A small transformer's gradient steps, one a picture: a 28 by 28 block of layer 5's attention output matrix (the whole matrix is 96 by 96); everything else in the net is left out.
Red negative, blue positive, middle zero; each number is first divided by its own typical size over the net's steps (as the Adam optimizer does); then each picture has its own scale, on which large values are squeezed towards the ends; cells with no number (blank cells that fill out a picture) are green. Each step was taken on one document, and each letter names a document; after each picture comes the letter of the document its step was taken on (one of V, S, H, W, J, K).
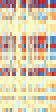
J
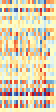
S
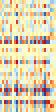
S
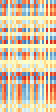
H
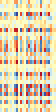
S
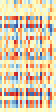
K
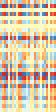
H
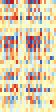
K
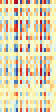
S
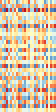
H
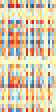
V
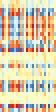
V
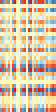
J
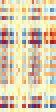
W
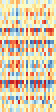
V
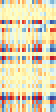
W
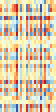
K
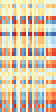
J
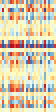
V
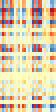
W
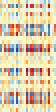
K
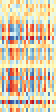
V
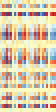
H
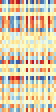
V
